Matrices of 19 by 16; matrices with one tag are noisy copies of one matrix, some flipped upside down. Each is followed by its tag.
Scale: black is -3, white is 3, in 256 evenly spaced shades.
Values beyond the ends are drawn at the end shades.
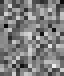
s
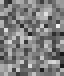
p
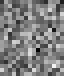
s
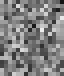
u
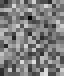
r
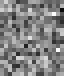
p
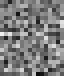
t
